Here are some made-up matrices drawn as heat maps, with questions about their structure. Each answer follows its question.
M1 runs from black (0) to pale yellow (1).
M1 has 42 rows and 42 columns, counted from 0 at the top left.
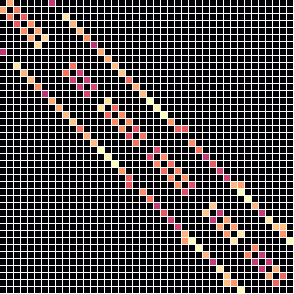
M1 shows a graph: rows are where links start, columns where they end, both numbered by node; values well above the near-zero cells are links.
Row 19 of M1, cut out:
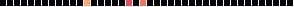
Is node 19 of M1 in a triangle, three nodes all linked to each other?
no
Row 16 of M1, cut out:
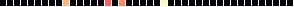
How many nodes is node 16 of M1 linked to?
4
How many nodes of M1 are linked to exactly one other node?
2
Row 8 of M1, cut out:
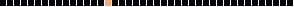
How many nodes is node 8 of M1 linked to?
1
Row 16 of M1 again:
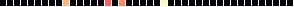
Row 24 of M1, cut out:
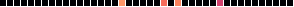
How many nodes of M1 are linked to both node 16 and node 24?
2
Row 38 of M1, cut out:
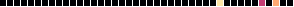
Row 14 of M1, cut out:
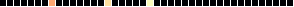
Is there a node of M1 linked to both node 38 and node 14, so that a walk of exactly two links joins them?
no
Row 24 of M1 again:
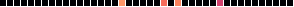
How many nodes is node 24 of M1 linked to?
4
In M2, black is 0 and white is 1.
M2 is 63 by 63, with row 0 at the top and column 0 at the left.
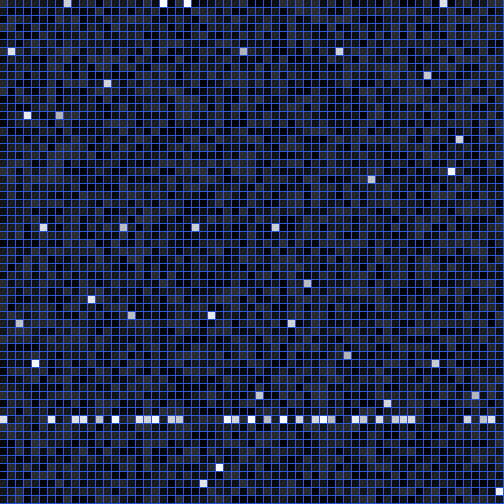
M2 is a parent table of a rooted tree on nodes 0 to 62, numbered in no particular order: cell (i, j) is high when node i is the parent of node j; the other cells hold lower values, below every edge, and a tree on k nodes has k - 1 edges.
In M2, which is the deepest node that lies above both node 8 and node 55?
0
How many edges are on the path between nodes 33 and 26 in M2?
3
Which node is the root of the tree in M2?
52
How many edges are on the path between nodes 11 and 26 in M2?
4
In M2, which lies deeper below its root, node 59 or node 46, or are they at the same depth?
the same depth
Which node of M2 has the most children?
52
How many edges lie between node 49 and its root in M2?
1
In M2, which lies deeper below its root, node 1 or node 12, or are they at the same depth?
node 1
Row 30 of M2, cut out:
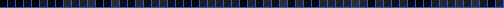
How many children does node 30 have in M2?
0
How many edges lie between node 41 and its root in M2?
1
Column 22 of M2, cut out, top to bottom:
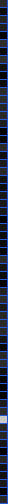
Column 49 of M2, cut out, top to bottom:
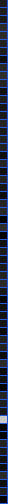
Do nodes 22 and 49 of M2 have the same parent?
yes
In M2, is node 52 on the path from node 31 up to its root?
yes
